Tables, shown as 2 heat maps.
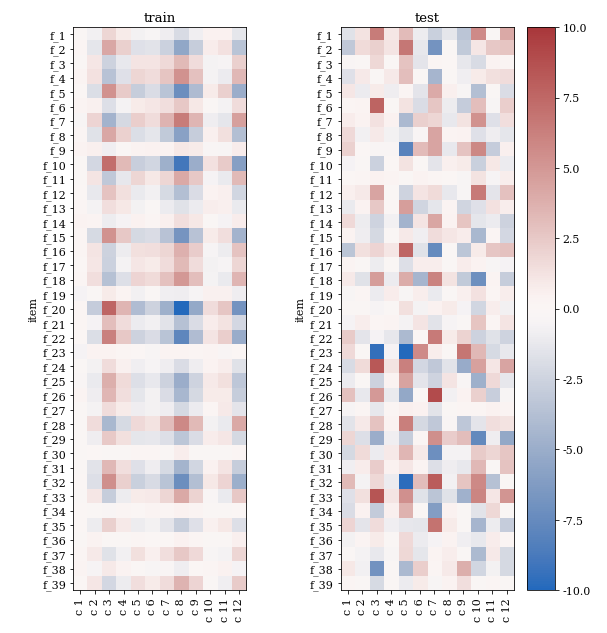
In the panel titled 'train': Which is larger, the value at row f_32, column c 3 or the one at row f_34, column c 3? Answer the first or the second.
the first
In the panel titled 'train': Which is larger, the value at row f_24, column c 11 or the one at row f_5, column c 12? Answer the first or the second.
the first
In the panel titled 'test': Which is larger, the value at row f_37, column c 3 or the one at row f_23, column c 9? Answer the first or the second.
the second
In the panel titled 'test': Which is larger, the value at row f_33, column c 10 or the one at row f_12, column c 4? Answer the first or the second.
the first
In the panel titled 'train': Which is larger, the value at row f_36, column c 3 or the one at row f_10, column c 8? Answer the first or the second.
the first
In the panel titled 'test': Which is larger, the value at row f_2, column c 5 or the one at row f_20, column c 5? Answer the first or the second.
the first
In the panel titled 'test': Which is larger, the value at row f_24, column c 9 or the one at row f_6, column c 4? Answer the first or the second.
the second
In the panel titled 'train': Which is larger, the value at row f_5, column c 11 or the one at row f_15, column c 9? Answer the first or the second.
the first
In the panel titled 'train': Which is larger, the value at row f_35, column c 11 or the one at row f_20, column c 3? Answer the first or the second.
the second
